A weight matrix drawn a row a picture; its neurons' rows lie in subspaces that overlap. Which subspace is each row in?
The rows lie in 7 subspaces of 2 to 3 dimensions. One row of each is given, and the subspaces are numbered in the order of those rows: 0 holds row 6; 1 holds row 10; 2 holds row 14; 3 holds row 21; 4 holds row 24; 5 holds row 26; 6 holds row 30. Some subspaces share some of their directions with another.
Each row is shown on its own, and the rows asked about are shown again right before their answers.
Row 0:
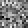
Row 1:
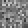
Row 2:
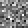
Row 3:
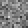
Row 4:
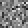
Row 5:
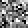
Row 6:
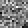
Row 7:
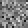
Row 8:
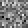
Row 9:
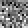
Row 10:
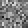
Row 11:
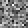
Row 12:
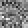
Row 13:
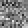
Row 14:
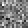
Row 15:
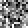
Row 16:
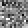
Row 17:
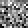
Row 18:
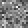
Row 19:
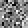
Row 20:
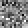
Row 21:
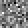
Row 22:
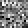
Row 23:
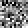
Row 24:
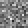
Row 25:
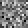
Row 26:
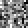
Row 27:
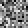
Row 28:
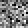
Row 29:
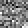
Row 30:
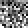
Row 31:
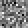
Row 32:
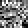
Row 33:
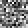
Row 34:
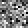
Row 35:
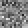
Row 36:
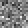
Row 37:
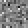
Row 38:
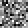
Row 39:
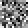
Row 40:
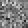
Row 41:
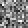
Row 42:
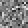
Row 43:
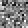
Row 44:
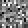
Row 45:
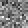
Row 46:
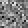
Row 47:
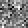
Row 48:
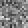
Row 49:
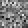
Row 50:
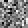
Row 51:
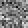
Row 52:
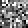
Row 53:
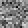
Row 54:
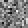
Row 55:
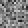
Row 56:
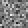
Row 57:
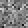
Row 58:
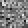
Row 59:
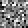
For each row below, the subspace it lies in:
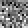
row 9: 6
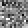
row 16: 1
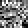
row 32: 4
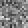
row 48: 5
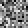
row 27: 2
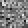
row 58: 1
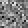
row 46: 3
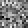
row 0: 5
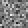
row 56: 6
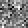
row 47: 6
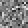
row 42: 0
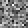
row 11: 6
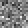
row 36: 3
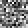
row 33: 2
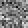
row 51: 5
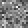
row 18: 4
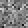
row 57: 6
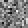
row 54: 1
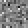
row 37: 3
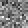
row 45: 3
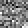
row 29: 0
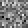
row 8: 0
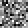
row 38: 6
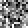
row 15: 3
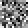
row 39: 0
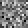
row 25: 0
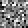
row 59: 5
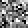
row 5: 4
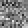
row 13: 0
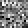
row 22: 1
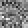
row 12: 5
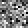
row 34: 4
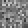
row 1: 3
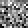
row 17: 6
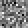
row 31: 3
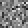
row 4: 0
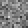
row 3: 3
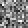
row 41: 2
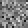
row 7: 0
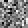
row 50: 1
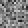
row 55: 2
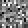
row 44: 3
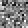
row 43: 5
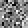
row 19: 1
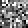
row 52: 4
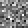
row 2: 4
